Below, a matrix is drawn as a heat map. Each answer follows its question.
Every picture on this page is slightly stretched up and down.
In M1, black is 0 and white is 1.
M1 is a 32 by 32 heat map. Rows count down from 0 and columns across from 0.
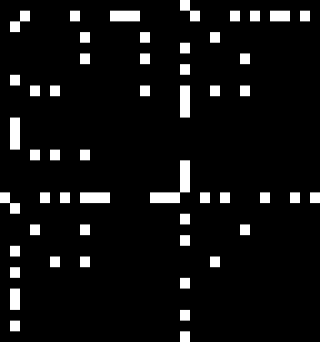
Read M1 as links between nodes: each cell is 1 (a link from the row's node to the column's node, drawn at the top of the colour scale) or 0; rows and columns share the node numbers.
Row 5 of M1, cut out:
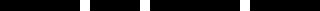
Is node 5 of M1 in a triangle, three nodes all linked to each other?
yes
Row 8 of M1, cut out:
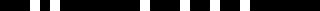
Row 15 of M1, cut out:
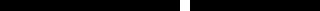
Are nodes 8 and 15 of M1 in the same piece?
yes
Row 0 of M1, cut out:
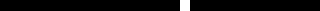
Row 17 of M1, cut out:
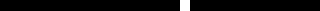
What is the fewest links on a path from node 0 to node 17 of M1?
2
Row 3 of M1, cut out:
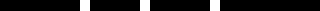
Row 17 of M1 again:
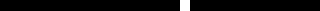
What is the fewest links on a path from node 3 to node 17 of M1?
3
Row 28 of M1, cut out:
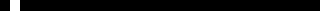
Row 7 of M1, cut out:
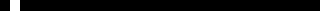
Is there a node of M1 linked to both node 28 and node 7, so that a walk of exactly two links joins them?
yes
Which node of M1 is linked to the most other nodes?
node 18
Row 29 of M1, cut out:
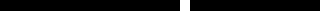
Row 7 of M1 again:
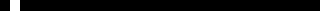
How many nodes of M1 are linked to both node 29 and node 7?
0
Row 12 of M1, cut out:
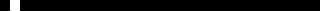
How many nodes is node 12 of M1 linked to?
1
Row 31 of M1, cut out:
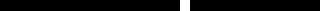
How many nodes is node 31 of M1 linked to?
1
